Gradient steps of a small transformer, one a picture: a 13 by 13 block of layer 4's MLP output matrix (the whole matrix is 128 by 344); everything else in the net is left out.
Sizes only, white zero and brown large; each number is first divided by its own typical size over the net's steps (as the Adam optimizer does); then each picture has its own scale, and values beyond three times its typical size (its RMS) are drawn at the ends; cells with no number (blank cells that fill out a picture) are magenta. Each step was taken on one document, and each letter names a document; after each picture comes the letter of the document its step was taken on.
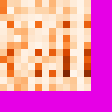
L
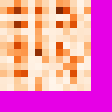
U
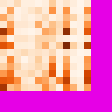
L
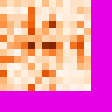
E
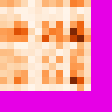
U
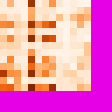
E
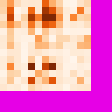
E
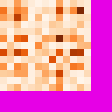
U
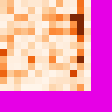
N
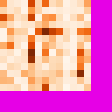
E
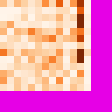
N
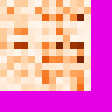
N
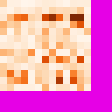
N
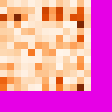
N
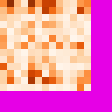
E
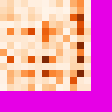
N
